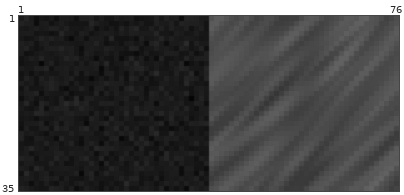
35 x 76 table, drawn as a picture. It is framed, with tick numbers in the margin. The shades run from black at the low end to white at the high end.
It is made of 1 by 2 panels. Panel 1,1: very low, fine-grained, faint in contrast. Panel 1,2: low, slanting up to the right, faint in contrast.
